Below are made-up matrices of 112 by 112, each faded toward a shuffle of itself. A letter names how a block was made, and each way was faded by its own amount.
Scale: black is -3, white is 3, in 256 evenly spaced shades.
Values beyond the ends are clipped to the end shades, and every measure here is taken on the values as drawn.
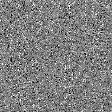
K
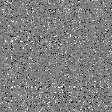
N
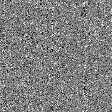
K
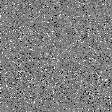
N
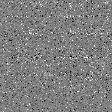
N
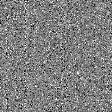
K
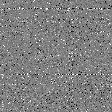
N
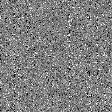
K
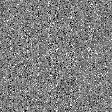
K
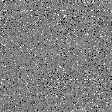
N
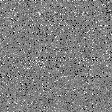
N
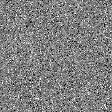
K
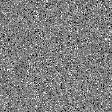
K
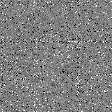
N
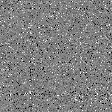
N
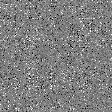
N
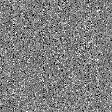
K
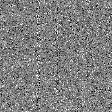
K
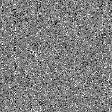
K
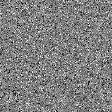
K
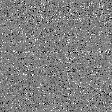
N
